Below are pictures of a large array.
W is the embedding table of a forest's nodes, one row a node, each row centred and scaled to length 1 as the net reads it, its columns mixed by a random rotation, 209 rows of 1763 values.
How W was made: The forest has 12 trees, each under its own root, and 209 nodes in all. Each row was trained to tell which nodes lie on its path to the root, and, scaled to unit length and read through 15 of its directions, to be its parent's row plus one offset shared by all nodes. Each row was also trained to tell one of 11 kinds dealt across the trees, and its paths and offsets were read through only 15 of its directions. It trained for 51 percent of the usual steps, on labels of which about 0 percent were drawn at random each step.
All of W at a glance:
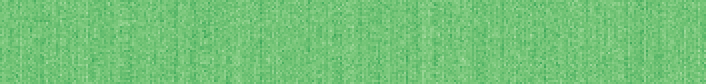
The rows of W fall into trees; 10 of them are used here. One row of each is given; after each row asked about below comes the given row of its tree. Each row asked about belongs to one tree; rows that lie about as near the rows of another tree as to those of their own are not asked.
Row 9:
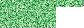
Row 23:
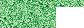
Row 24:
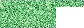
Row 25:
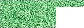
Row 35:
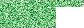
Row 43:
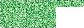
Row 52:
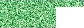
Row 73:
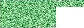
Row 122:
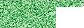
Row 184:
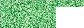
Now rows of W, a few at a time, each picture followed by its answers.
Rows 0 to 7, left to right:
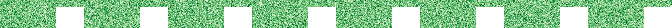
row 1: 23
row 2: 35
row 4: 35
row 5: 122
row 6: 122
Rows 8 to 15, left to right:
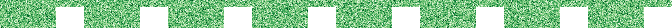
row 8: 25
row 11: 35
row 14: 184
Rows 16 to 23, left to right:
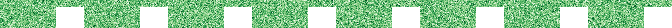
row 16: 122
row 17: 9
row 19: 24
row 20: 23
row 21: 73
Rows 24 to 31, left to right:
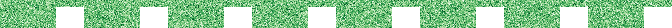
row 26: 52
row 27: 122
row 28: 184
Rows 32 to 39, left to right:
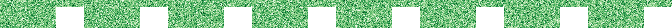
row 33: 35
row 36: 43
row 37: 73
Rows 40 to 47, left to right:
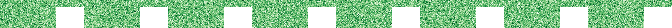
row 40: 52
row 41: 9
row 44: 122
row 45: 9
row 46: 73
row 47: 24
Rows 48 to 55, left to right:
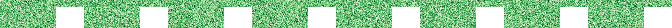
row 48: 43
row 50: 24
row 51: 24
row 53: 184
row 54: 24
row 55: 23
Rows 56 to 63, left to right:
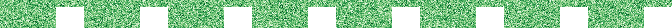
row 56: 23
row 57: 73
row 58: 25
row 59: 52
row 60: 184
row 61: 52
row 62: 73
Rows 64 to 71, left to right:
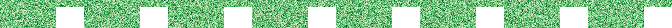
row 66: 122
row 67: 9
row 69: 9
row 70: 122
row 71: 73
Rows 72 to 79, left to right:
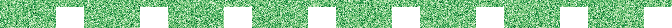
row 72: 9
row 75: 9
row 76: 9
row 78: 23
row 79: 184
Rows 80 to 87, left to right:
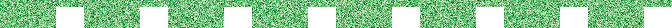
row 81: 52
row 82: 35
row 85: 184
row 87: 122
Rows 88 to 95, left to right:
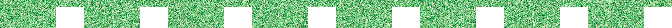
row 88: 122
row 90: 122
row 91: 184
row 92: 73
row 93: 184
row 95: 9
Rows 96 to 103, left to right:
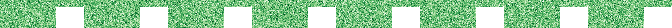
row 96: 184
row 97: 24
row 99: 35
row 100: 9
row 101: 122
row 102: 35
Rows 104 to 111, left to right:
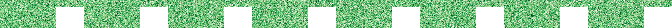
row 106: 25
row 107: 24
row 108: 73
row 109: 9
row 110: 25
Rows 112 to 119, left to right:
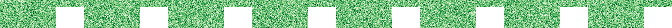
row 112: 9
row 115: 25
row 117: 122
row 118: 43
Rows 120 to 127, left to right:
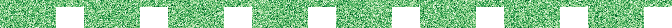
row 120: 9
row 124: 43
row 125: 73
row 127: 25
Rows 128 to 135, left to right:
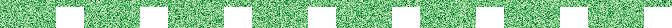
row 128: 184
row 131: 9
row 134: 73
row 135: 24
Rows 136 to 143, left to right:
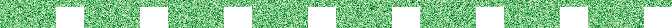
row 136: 52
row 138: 73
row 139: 23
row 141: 9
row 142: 24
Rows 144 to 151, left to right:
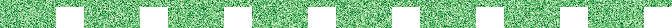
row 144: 184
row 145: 184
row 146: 35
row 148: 184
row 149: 24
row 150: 35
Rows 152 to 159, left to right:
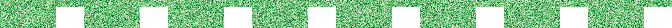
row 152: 24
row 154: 24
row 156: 73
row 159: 184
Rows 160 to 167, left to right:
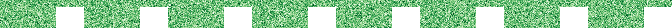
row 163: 24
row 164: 35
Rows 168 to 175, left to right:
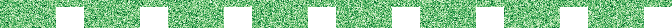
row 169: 122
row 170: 73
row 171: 52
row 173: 122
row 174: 52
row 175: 184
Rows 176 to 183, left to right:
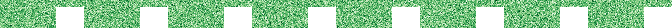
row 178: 122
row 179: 23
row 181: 184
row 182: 9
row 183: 52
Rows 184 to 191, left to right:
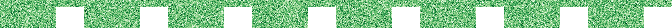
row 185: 73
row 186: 122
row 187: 24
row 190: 24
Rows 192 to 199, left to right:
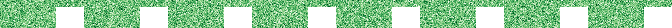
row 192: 184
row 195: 184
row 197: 9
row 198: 52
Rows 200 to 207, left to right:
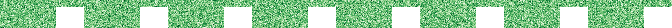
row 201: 35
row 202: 9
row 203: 73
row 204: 24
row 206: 43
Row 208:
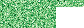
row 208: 35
